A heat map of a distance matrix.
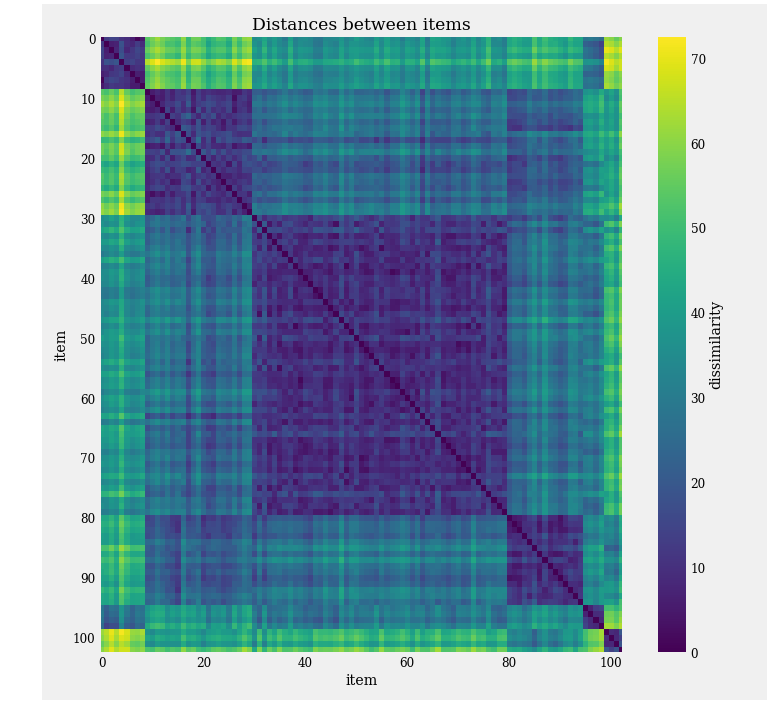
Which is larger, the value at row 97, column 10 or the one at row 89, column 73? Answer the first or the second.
the first
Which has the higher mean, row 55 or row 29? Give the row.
29
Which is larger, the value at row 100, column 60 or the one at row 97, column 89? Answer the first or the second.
the first
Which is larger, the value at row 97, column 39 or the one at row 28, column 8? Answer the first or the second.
the second
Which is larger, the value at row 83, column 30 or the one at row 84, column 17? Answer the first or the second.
the second
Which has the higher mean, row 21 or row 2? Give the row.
2
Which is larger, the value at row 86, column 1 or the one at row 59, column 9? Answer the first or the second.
the first
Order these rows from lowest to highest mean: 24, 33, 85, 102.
33, 24, 85, 102
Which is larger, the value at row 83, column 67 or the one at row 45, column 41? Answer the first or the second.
the first
